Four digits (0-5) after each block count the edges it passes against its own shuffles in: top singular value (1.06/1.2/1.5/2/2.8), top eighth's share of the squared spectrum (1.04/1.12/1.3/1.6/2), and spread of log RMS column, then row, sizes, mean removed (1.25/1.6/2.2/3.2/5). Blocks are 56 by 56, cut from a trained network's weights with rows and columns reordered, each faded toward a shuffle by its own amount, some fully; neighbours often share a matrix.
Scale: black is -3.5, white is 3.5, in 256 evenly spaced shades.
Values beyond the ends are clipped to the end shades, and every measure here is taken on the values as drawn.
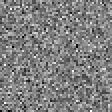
1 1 0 0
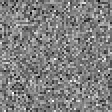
0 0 0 0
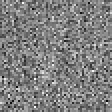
2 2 1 1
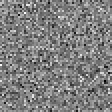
0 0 0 0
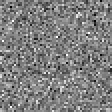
0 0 0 0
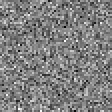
0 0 0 0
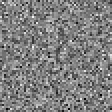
2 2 0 0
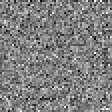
3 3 0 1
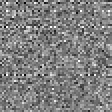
4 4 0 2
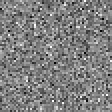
1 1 0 0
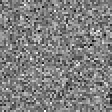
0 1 0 0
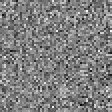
3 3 1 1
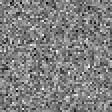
1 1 1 0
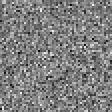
1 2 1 0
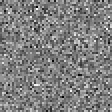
2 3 2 1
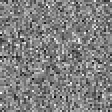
2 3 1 1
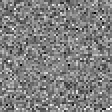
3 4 1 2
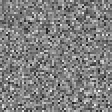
2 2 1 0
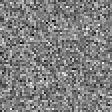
2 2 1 0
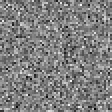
2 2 0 0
